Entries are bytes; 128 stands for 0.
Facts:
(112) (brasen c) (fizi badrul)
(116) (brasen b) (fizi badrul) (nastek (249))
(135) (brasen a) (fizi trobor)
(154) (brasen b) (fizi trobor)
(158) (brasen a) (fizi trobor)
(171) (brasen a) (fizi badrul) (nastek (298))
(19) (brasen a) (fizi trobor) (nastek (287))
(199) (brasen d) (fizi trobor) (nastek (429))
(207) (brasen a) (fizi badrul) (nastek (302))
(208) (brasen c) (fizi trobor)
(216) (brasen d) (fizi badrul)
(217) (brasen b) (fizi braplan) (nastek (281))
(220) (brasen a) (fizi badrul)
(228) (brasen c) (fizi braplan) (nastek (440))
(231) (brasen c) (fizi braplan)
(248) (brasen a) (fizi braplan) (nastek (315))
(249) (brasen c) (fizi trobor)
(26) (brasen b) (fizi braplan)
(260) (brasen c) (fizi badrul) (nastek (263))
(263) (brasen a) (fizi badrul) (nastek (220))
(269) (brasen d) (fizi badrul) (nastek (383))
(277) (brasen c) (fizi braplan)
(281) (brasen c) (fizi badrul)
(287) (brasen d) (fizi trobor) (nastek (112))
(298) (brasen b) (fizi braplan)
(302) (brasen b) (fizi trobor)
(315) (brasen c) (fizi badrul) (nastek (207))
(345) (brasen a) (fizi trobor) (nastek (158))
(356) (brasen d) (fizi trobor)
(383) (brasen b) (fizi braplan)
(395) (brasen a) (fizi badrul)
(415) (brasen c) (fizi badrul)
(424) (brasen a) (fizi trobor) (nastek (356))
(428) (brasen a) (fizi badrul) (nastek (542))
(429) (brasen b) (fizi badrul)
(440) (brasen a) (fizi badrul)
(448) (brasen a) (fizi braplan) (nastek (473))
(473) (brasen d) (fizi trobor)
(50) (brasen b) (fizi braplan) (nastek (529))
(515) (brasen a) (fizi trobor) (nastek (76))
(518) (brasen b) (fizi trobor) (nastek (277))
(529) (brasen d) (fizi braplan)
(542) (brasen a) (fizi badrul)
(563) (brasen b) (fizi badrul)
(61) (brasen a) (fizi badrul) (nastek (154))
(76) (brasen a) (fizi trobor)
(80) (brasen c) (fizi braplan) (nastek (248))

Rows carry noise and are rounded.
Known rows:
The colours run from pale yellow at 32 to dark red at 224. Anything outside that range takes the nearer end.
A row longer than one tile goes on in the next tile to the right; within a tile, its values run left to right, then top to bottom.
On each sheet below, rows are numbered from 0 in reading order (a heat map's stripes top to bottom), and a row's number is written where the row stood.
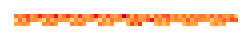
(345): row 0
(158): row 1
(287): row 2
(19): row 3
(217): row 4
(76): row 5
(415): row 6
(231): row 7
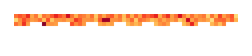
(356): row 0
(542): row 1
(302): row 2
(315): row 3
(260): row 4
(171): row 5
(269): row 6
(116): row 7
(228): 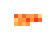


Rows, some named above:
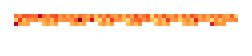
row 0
(428)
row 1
(76)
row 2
(80)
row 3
(199)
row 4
(116)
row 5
(199)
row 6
(515)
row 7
(154)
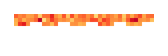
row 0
(383)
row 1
(249)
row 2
(277)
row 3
(302)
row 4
(207)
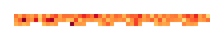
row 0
(80)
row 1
(207)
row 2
(542)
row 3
(563)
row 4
(356)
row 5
(415)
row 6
(424)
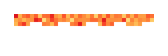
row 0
(298)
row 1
(249)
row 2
(529)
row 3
(281)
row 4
(61)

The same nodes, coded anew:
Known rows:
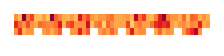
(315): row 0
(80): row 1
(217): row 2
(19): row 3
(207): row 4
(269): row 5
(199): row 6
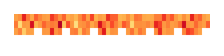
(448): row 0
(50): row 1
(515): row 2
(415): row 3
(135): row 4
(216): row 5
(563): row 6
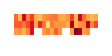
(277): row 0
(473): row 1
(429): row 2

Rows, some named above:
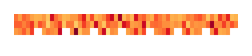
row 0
(529)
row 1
(248)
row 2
(542)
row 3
(428)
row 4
(217)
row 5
(287)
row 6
(171)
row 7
(281)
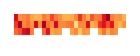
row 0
(356)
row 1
(112)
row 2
(448)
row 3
(269)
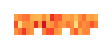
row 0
(158)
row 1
(563)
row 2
(76)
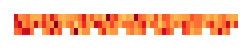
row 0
(356)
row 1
(383)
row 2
(542)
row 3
(315)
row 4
(80)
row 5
(302)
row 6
(260)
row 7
(298)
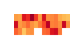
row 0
(116)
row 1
(356)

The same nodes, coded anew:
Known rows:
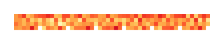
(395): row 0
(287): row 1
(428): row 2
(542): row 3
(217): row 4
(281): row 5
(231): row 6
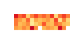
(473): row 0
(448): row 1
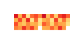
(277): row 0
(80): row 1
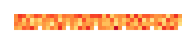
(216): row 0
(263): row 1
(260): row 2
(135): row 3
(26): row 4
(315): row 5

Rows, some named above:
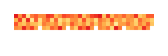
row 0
(277)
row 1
(216)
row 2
(415)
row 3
(154)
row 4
(61)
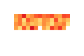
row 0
(116)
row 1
(260)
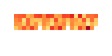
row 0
(269)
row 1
(260)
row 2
(249)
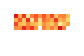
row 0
(277)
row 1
(302)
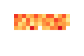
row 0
(199)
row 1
(207)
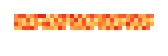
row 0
(112)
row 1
(248)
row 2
(529)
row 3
(563)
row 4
(429)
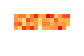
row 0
(315)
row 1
(171)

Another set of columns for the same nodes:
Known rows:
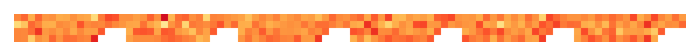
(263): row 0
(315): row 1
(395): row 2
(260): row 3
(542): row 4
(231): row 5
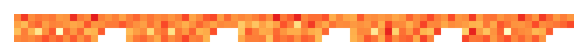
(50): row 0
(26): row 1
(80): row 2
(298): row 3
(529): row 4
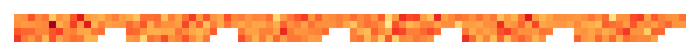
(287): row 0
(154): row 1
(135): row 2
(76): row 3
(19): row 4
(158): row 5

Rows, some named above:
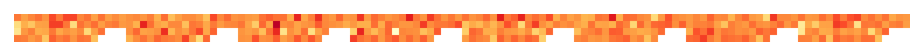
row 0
(248)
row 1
(116)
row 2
(448)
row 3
(529)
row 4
(80)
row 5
(207)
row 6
(216)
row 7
(248)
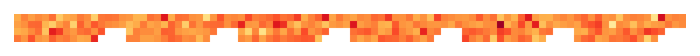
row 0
(171)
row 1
(207)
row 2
(217)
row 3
(281)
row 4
(287)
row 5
(563)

